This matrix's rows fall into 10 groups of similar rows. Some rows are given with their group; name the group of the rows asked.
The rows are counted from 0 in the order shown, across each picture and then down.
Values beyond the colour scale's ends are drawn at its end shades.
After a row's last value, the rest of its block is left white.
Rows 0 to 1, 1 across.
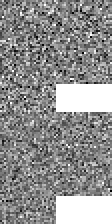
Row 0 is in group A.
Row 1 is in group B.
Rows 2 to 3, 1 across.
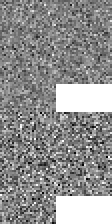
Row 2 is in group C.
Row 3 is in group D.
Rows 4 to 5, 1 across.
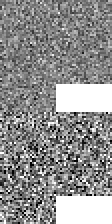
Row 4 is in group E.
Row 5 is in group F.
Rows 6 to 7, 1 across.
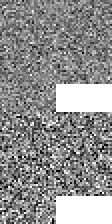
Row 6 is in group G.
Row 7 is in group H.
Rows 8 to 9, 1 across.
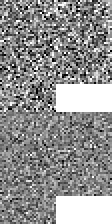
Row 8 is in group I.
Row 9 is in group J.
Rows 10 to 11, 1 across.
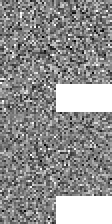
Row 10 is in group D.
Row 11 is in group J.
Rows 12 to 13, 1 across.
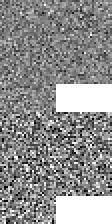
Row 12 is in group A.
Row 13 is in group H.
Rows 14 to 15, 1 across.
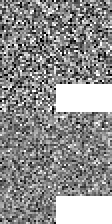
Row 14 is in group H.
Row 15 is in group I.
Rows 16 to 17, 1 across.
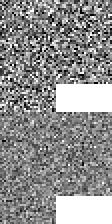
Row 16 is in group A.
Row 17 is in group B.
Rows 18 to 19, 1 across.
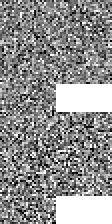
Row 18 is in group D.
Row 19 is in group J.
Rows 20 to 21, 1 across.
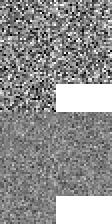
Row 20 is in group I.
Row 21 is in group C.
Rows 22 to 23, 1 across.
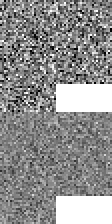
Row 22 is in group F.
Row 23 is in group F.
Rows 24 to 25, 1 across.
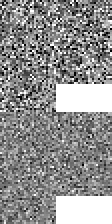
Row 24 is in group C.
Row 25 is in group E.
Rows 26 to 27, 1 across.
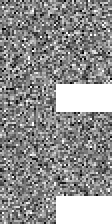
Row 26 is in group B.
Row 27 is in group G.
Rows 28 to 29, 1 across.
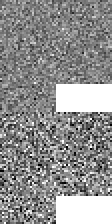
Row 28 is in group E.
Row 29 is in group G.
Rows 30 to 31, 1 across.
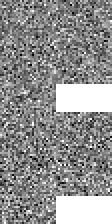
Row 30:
C
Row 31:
G
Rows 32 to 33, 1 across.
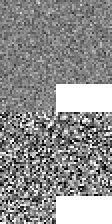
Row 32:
H
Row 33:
A
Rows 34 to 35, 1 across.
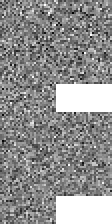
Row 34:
A
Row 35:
B
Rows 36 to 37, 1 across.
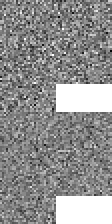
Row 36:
E
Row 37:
J
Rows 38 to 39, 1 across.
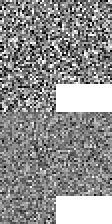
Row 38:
E
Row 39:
J
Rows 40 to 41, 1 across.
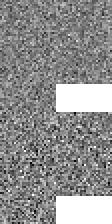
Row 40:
I
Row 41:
F
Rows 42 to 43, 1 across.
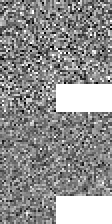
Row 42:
G
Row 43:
B
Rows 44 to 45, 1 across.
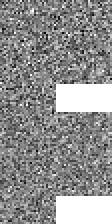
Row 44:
B
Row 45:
I
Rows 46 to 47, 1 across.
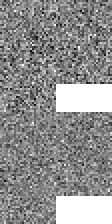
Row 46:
F
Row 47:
G
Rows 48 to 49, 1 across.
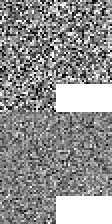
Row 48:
I
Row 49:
J
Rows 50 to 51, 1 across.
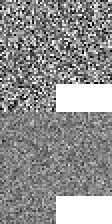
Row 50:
E
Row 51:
B
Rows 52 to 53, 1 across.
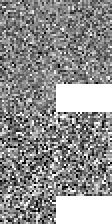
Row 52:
G
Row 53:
I
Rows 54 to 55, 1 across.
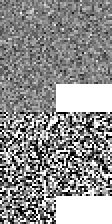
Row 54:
A
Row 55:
J
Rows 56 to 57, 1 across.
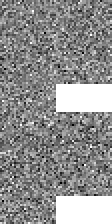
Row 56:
G
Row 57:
A
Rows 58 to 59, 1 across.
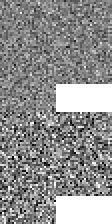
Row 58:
H
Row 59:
H
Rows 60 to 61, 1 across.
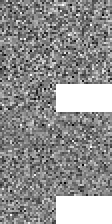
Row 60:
I
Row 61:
A
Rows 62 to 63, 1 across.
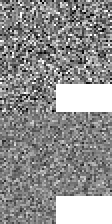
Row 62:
D
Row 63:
B
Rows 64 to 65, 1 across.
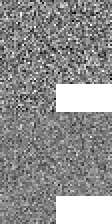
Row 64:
D
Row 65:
D
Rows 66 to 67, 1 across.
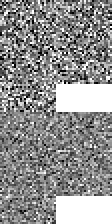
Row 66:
G
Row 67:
J
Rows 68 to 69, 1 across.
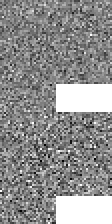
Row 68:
A
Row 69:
J
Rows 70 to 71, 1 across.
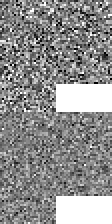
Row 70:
A
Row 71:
A
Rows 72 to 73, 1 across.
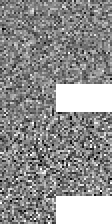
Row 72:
B
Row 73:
J
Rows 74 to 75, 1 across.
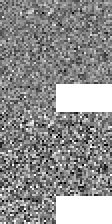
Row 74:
A
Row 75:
A
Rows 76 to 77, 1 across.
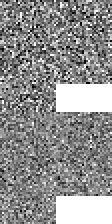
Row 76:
D
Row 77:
G
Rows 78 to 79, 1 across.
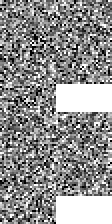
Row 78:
F
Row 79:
I
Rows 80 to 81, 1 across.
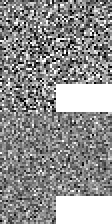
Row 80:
J
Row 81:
E
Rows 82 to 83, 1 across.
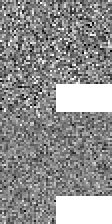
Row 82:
E
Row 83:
H
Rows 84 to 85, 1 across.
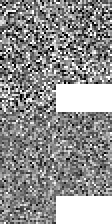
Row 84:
G
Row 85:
C
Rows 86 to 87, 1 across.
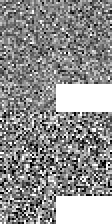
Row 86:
G
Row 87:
F
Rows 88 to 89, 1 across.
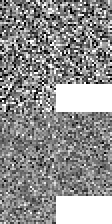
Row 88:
H
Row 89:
C
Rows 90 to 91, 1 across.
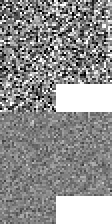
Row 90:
I
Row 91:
B
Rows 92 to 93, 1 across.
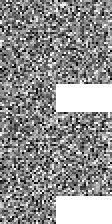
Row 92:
I
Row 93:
I
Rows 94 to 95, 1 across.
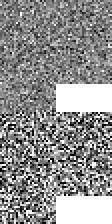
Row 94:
D
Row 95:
G
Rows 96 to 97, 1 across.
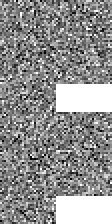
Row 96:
D
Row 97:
J
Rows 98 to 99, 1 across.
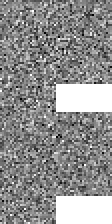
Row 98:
J
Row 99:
A
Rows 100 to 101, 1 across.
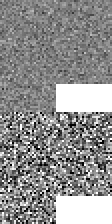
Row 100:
A
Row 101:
D
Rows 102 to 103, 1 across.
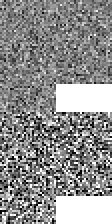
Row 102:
F
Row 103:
H
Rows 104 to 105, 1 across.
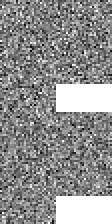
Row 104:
E
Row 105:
H
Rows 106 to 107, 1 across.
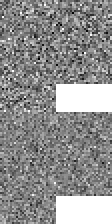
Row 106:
A
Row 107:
F
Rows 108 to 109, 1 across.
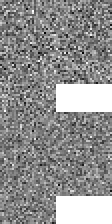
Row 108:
G
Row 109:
D
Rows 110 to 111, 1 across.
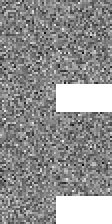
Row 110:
G
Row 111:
G
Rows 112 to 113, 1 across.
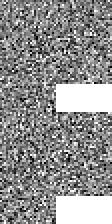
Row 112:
J
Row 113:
E
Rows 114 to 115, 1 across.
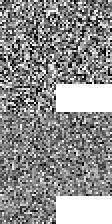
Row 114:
F
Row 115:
D
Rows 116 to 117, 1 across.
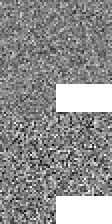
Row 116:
D
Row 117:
J
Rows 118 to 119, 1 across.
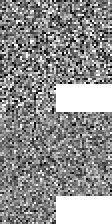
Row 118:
H
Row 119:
D
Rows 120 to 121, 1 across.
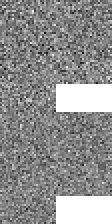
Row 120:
G
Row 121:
D
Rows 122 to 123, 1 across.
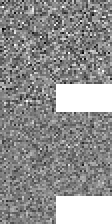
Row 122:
B
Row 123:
B
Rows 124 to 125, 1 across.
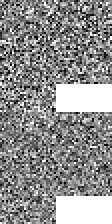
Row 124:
A
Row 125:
A
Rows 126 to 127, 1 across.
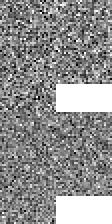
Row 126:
I
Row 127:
H
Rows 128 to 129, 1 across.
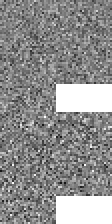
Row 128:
F
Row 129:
A
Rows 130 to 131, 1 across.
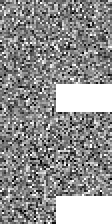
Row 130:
E
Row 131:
J
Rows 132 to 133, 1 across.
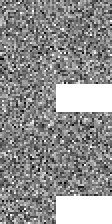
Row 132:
G
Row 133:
A
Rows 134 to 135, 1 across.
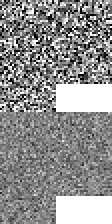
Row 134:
A
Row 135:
E
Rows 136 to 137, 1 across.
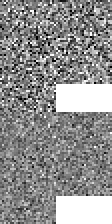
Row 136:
J
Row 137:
C
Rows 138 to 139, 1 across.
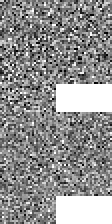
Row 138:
A
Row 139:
G
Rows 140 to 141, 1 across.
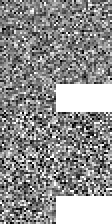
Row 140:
B
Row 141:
C
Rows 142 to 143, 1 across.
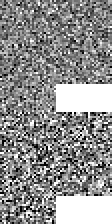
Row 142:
H
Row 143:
B
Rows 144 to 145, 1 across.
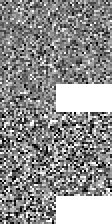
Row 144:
C
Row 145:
B
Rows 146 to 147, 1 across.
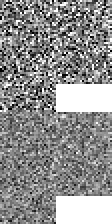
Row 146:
I
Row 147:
I
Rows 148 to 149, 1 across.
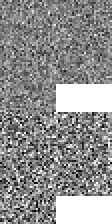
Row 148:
C
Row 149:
I
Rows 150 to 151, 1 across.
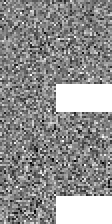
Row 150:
J
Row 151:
F
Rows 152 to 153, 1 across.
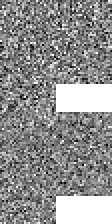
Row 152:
E
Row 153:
A
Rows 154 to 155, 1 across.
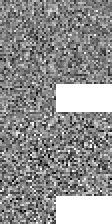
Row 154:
F
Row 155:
J
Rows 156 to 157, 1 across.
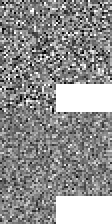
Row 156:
B
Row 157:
I
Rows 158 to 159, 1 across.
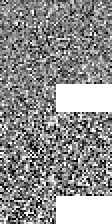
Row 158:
J
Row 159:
F
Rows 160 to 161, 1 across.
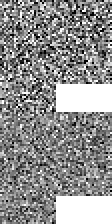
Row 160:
D
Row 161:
D
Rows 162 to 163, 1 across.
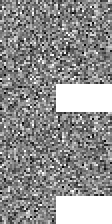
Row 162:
E
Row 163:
E
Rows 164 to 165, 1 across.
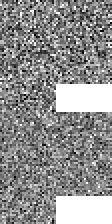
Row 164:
D
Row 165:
H
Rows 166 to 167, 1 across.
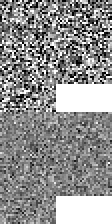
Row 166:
C
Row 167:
F
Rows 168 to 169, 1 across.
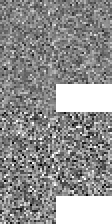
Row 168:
C
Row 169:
C
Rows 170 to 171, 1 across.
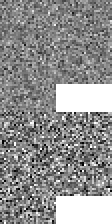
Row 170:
C
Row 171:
B
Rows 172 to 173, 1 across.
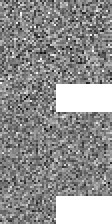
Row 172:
D
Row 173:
I
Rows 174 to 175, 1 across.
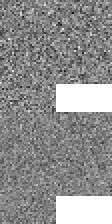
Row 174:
A
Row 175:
D
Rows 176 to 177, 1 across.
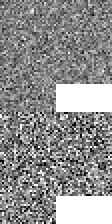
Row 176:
B
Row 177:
D
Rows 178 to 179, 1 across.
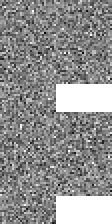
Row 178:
G
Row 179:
D
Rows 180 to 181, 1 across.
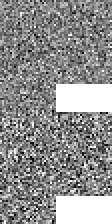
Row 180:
D
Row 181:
E
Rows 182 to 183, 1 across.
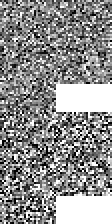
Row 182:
D
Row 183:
B
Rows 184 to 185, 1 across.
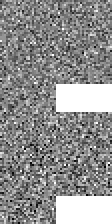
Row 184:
E
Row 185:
F
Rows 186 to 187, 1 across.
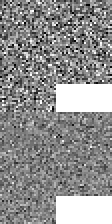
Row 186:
H
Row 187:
A
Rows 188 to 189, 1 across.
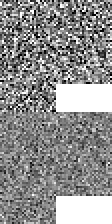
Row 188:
D
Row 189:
F
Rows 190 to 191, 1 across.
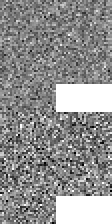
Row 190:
I
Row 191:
D
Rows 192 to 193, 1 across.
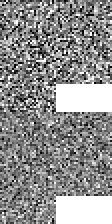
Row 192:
J
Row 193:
H
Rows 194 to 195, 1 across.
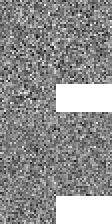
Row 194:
C
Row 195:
F
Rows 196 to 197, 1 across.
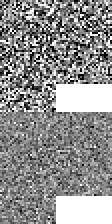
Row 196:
A
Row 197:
J
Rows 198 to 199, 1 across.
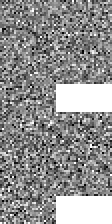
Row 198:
B
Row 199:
A
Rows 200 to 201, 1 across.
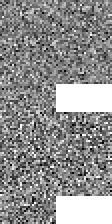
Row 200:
A
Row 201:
D
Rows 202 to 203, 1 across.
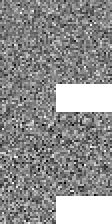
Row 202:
H
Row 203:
A
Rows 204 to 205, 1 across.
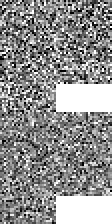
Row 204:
G
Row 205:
B
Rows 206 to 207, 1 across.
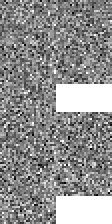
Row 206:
C
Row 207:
G
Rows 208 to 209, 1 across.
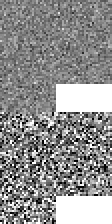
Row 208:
E
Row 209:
A
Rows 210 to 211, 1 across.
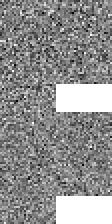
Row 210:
A
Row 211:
G
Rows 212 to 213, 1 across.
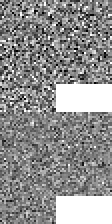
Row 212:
A
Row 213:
B
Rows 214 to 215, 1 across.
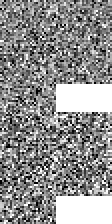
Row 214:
F
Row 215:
I
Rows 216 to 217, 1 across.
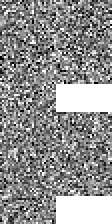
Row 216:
G
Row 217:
E
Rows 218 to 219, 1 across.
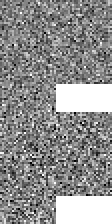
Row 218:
H
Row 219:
F
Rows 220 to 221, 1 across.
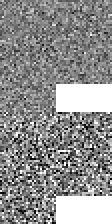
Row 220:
A
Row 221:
J
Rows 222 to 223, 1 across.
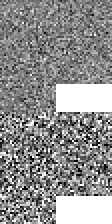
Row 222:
J
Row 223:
A
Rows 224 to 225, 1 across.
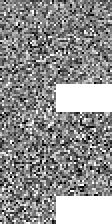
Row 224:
J
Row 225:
A
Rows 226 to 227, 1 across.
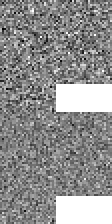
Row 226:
B
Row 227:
H
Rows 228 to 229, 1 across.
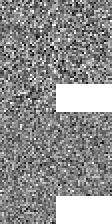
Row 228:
C
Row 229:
D
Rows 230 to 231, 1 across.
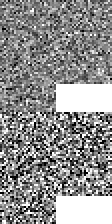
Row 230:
B
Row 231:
D
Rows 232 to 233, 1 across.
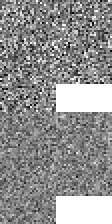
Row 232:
E
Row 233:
I
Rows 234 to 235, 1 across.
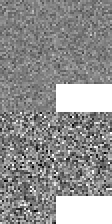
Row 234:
G
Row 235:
C
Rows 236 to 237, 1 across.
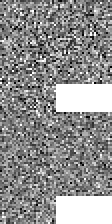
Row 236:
J
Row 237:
H
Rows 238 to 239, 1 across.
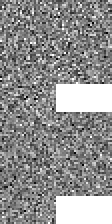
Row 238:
E
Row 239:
H
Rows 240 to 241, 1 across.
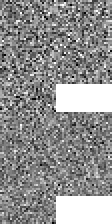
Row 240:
I
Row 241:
D
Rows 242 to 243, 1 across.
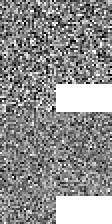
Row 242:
H
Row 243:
G
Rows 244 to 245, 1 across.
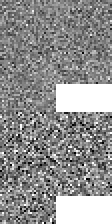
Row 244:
G
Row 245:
D
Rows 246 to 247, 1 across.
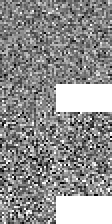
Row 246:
H
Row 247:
G
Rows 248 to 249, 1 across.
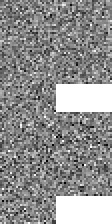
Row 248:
I
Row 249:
A
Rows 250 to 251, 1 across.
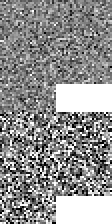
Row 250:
J
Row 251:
C
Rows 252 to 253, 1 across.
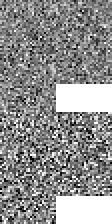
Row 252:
F
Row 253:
E
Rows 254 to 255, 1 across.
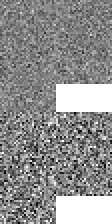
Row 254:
G
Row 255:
F
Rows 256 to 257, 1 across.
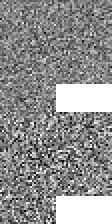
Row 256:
J
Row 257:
J
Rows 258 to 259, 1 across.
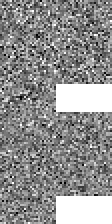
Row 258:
C
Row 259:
A
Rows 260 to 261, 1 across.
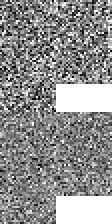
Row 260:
I
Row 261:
G
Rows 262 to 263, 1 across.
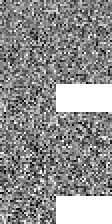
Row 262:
F
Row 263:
F
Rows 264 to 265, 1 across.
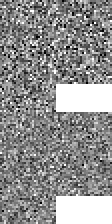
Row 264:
C
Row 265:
E
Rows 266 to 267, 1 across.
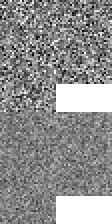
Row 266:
C
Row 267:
I
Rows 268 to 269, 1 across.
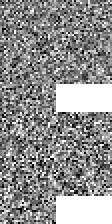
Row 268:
B
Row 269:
C
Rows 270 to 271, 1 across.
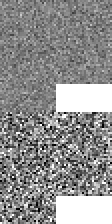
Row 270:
D
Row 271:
I
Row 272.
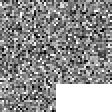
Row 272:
D
